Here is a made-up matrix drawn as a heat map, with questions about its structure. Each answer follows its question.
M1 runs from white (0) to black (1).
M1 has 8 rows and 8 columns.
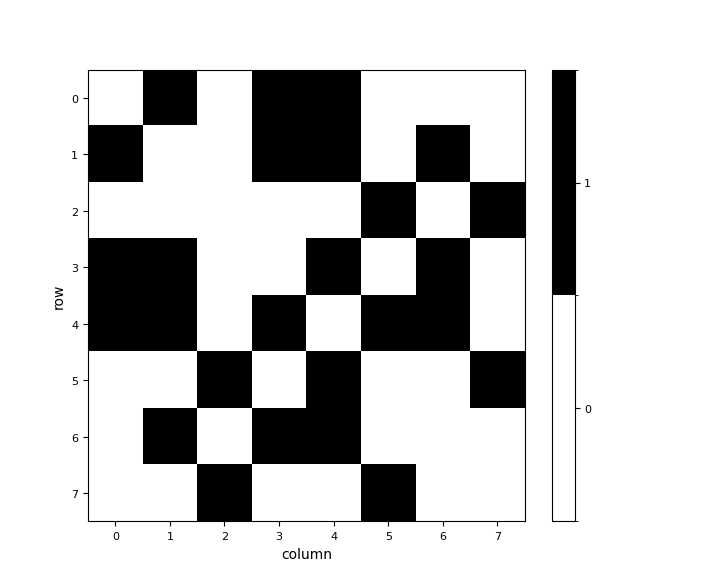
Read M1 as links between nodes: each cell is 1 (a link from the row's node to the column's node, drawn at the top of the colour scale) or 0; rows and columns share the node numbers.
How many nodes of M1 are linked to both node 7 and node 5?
1
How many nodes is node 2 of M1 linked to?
2
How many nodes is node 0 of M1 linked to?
3
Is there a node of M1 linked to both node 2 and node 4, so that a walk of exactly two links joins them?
yes
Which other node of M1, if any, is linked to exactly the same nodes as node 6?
node 0
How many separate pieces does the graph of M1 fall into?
1
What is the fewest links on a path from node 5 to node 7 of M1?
1
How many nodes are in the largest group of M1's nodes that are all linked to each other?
4
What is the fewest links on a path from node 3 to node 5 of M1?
2
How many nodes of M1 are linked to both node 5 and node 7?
1
